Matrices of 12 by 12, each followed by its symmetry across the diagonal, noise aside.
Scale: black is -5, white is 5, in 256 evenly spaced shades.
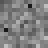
symmetric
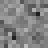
symmetric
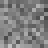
antisymmetric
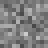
neither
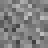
antisymmetric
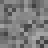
symmetric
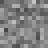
neither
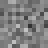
antisymmetric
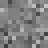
antisymmetric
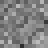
symmetric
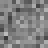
symmetric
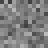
neither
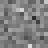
neither
